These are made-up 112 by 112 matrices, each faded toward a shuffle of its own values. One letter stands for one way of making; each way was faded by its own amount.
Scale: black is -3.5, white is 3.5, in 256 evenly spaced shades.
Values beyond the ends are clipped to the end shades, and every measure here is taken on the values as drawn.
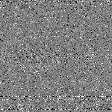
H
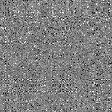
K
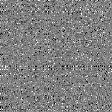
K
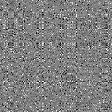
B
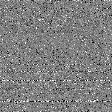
H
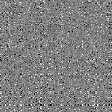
K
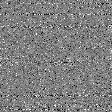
H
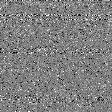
H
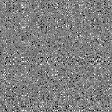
K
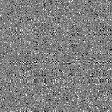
K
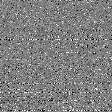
H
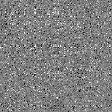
K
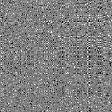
B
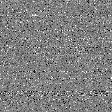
H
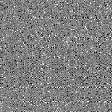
K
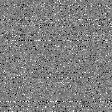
H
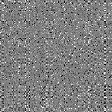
B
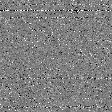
H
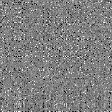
K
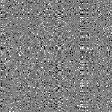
B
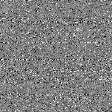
H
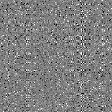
B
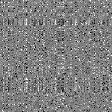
B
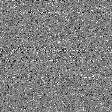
H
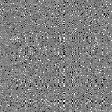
B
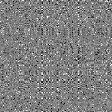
B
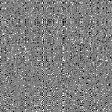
B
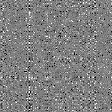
B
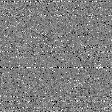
H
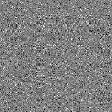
K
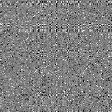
B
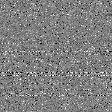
H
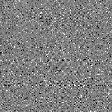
K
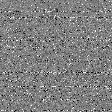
H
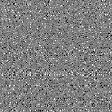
K
